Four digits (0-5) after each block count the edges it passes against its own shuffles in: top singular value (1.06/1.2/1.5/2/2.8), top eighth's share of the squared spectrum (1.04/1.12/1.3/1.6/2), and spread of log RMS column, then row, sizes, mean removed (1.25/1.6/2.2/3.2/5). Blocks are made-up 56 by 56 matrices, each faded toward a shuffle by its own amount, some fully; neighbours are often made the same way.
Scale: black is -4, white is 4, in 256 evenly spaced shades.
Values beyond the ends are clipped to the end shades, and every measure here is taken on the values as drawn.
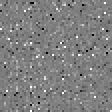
2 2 0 0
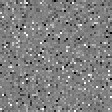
0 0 0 0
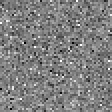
0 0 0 0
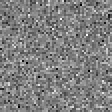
1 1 0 0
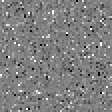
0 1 0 0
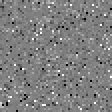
1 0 0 0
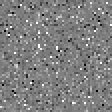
0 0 0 0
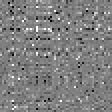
4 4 2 2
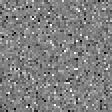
2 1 0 0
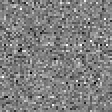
1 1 0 2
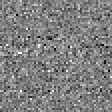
1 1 0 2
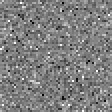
0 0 0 0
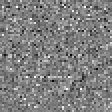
1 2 0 2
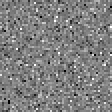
1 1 0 0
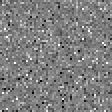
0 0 0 0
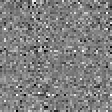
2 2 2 3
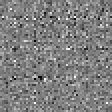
2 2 3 3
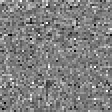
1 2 2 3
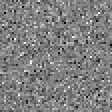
0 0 0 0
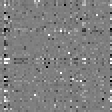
4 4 2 2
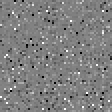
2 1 0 0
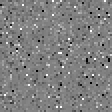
1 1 0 0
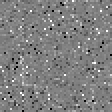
1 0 0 0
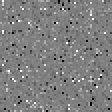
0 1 0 0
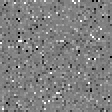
2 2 0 0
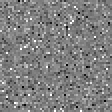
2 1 0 0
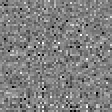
4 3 2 2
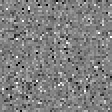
3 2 1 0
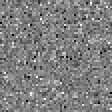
3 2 0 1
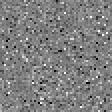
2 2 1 0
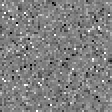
1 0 0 0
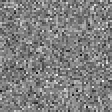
2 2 0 0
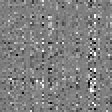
3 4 3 2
